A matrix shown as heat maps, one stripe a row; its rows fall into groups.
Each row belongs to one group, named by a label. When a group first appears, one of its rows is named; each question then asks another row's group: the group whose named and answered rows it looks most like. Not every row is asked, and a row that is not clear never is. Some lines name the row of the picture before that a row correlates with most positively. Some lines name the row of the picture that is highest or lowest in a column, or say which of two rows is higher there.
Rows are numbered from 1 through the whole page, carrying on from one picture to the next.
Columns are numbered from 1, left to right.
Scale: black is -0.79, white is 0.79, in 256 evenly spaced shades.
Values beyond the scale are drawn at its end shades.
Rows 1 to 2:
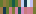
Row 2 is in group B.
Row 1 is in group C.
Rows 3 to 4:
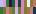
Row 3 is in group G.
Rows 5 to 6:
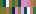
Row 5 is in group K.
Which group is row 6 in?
C
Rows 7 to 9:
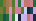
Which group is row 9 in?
B
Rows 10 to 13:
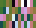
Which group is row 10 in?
C
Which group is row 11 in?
K
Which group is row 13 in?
C
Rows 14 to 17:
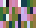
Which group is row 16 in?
K
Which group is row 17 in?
G
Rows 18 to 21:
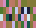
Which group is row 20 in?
G
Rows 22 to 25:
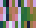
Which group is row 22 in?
B
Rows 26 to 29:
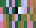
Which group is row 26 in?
K
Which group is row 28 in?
G
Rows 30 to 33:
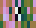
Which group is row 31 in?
G
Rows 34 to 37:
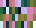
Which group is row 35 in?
K
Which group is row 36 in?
C
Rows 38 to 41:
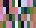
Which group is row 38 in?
B
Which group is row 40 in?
G
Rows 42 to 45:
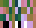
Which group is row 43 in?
G
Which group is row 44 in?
K
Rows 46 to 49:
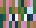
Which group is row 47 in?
C
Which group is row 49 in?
K
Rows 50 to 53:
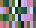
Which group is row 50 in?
B
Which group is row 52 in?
B
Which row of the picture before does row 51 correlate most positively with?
47
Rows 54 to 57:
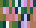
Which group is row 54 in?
B
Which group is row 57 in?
K
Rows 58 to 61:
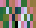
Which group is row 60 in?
C
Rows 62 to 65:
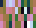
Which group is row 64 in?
C
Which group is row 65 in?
C
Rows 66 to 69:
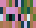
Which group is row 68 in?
G
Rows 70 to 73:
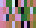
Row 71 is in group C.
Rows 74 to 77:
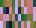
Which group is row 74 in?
B
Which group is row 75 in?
B
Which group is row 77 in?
G
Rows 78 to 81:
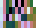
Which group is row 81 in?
G
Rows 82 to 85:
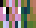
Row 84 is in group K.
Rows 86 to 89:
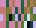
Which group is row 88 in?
G
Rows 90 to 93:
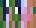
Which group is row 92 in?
K
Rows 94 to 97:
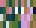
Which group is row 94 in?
G
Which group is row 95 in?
B
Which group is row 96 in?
G
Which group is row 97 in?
K
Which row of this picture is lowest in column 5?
96
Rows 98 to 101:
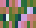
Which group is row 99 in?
C
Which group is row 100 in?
K
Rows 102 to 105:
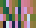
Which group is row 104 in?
G
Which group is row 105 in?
K
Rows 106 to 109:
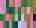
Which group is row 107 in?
G
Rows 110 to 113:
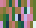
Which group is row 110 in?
G
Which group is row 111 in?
C
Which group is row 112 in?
B
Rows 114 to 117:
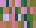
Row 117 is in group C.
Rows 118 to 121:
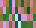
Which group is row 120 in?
B
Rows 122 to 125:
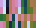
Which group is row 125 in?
G
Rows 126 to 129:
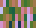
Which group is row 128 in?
C
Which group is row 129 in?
G
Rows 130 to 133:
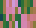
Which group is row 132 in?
K
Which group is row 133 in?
B
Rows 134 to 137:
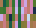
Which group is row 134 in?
B
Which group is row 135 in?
B
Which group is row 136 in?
G
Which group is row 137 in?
G
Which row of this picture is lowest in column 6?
136
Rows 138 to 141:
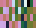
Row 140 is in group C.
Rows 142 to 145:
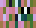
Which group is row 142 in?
G
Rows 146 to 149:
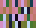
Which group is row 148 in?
K
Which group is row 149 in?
G
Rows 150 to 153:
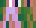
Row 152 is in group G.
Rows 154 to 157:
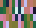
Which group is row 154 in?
B
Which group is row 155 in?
B
